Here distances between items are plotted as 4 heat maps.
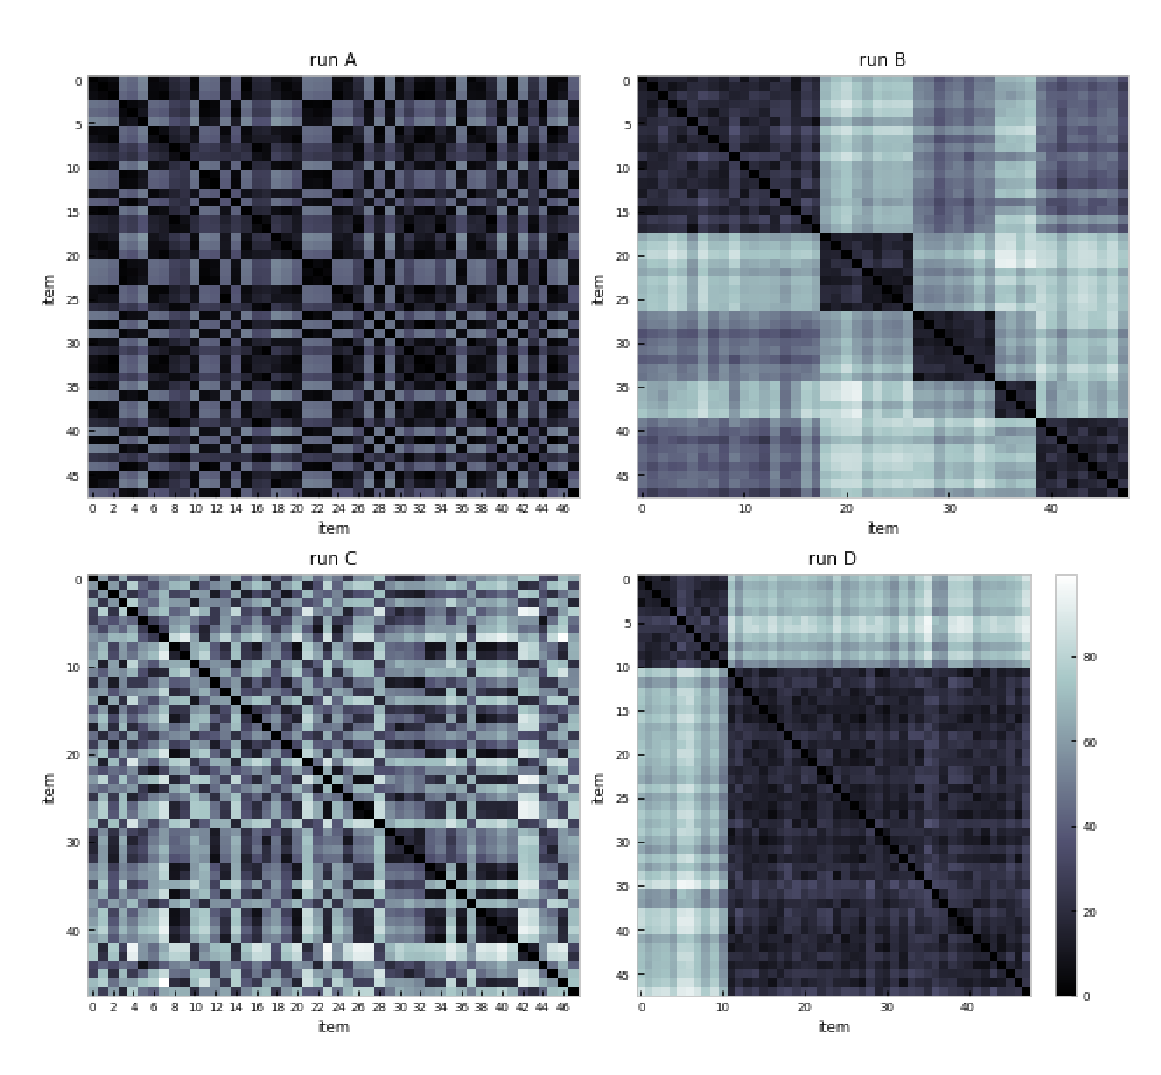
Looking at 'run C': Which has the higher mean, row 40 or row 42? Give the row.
42
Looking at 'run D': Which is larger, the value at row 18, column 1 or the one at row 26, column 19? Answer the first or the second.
the first
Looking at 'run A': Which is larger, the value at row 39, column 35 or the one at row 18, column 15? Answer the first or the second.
the first
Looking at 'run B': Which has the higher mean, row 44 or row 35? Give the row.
35
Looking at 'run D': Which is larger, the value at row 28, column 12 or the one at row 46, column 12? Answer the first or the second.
the first
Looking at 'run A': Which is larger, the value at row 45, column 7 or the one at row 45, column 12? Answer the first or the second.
the second
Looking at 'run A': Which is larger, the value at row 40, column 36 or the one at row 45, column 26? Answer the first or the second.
the second
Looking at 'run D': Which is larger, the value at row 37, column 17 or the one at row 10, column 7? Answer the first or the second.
the second
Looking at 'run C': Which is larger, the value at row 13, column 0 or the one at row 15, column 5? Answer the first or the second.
the first
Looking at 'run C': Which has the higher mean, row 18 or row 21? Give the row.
21
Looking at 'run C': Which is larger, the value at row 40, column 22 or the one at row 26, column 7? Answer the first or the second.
the second
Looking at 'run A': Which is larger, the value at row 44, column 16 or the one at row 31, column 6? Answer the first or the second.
the first
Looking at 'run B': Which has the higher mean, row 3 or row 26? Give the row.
26
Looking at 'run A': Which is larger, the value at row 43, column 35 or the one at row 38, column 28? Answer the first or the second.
the first
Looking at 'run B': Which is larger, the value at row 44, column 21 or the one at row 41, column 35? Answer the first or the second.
the first
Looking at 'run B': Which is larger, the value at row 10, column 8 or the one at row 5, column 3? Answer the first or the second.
the second
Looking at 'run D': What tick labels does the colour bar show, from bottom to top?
0, 20, 40, 60, 80
